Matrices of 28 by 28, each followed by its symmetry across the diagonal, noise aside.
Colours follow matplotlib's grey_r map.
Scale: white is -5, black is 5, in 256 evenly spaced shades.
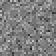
symmetric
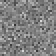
neither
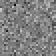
neither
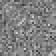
symmetric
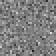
antisymmetric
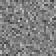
antisymmetric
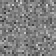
antisymmetric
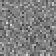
neither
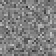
antisymmetric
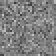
antisymmetric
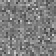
neither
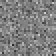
antisymmetric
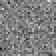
antisymmetric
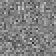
neither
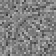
symmetric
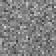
neither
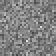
symmetric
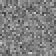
neither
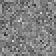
symmetric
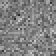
symmetric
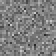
symmetric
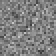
symmetric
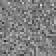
antisymmetric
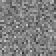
neither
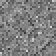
symmetric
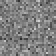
antisymmetric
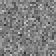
neither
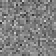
antisymmetric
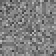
symmetric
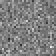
neither
